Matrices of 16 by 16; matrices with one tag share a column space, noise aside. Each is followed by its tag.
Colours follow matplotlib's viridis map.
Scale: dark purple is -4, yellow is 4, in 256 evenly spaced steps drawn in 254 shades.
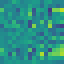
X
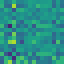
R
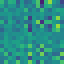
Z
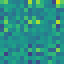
Z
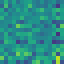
R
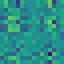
Z
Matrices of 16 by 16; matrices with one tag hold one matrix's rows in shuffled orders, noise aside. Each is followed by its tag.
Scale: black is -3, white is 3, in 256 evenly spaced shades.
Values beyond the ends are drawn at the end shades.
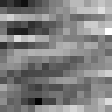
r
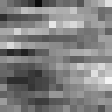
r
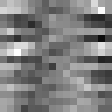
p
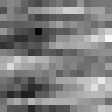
r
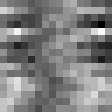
p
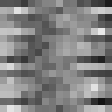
p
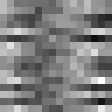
p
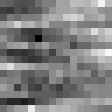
r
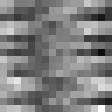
p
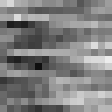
r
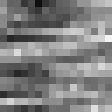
r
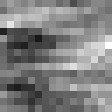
r
